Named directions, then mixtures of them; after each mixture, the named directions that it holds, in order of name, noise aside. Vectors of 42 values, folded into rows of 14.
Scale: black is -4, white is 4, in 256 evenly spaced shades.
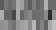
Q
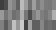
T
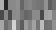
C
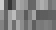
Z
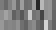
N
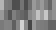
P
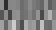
C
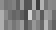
N, P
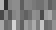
C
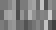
N, Q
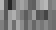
Z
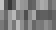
Z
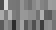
C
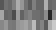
Q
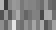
C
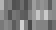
P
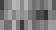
P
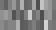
N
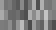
N, P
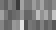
P, T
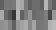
Q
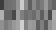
Q, T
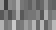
C, Q
